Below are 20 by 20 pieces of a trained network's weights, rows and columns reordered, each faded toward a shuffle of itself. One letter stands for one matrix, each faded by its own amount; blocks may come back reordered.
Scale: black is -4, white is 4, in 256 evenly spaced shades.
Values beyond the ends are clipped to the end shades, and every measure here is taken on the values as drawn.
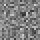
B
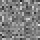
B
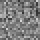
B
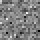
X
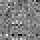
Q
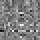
Q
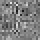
B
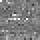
X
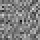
B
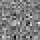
Q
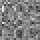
B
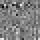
Q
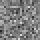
B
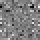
Q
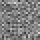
B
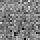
X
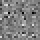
Q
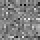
Q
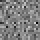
Q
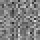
B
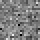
X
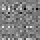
Q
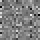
Q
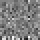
Q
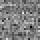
X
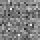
X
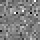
Q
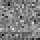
X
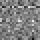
Q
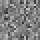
B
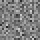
B
